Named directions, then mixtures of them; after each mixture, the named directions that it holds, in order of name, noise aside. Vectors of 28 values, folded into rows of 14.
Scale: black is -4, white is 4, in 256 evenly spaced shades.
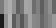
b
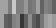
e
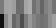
b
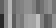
b, e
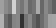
e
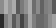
b, e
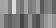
e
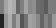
b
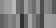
b, e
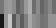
b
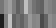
b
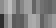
b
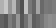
b, e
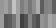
e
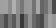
b, e
